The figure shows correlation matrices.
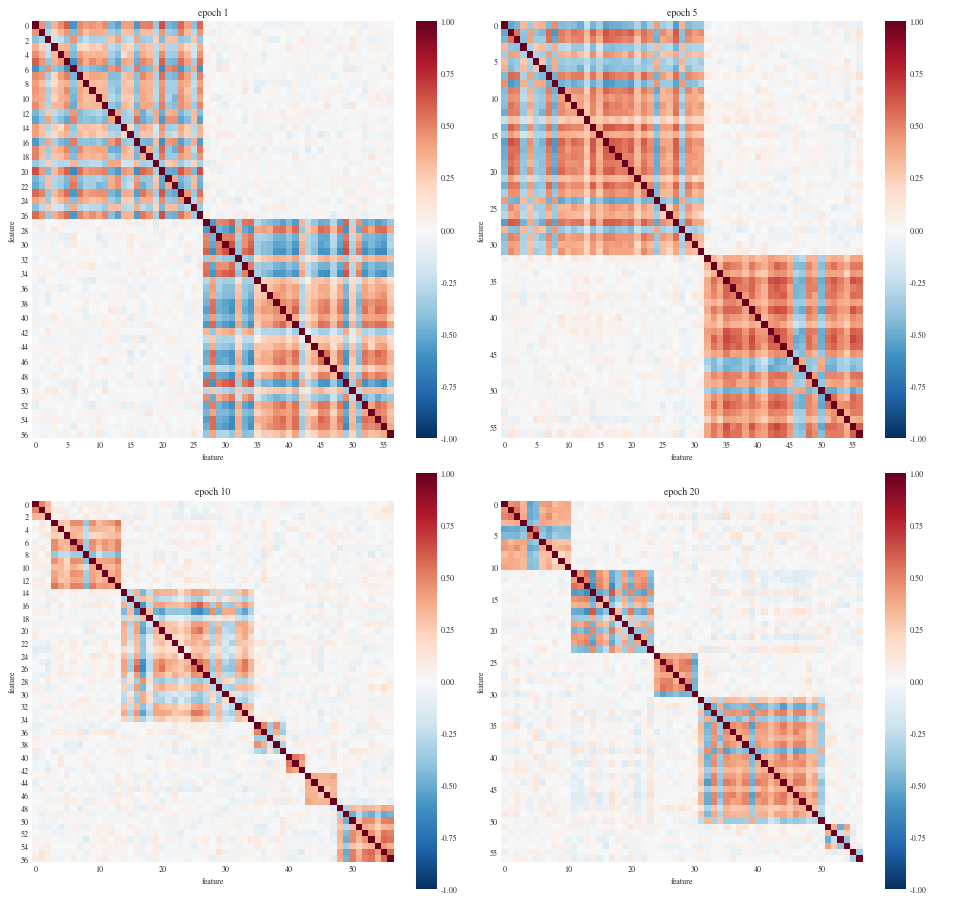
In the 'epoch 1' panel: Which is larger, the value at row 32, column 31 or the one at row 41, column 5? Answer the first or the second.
the second
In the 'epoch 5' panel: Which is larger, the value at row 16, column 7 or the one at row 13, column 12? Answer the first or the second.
the first
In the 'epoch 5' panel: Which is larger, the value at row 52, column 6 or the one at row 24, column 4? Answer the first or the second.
the first
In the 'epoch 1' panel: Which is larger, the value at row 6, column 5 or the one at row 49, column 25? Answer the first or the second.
the second
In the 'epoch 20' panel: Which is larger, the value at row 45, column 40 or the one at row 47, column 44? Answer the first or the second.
the second
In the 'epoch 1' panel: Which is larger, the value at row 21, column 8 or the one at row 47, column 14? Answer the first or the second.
the second
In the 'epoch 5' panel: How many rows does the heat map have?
57
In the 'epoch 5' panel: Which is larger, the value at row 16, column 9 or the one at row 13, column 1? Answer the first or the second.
the first
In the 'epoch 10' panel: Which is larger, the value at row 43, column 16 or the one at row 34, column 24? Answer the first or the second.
the second
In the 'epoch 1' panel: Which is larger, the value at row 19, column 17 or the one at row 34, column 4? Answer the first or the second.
the second
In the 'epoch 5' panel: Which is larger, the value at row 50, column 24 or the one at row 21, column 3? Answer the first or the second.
the first
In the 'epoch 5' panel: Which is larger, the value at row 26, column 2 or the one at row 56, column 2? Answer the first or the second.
the first
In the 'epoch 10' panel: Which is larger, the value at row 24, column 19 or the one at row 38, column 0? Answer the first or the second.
the first
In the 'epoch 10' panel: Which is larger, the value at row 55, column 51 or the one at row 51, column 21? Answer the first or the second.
the first
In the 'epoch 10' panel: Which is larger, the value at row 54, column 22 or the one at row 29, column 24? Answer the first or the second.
the second
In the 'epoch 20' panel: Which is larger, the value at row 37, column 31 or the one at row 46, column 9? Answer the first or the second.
the first
